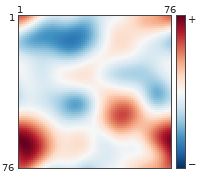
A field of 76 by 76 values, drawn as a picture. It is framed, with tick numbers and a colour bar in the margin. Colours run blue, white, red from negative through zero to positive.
No regular stripes run through it. Overall the values sit about 50% of the way up the scale. There are no lone odd cells. The halves do not mirror each other. The ninth with the highest average is the bottom left. The field is smooth, with broad soft blobs.
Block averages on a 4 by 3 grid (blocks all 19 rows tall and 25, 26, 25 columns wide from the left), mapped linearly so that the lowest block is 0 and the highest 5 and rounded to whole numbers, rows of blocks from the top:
0 1 3 / 1 2 1 / 2 2 3 / 5 2 4
